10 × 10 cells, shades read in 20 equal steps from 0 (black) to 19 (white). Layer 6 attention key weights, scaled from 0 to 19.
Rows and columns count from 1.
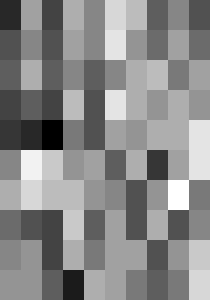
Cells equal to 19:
1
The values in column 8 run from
4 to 14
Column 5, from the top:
10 10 7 6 6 12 11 7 9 13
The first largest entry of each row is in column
6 6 8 6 10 2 9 4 10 10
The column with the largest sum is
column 6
